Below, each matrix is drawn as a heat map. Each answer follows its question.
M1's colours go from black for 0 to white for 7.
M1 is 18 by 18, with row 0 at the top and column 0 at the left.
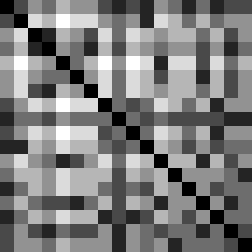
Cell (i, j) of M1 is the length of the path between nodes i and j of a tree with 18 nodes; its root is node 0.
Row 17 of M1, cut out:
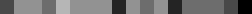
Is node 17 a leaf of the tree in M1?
no
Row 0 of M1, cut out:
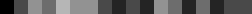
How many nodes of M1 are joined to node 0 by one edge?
4
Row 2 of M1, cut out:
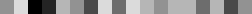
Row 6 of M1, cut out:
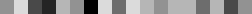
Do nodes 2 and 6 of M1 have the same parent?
yes
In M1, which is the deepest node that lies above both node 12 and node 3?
8
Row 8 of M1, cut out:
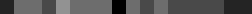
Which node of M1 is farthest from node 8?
4
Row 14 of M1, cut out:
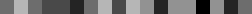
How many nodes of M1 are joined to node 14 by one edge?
3
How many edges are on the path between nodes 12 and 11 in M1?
5
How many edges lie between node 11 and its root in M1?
4
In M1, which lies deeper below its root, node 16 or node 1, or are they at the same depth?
the same depth
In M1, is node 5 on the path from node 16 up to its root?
no
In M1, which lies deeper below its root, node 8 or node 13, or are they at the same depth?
the same depth
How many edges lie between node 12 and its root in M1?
3
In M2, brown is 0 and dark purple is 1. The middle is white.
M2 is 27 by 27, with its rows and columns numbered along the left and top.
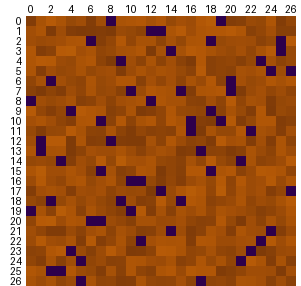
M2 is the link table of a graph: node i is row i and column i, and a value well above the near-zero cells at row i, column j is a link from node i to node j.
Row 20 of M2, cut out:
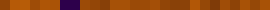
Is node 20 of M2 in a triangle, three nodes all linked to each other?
no
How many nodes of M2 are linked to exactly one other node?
0
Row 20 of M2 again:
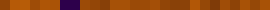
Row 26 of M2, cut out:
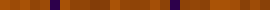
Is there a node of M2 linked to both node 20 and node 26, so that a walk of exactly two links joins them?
no
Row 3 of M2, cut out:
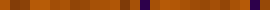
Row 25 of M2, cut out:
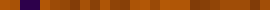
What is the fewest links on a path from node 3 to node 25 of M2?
1
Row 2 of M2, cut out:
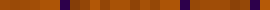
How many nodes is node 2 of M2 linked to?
3
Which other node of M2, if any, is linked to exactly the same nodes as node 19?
none
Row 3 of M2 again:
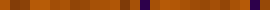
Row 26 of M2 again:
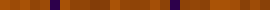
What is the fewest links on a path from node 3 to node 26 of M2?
5
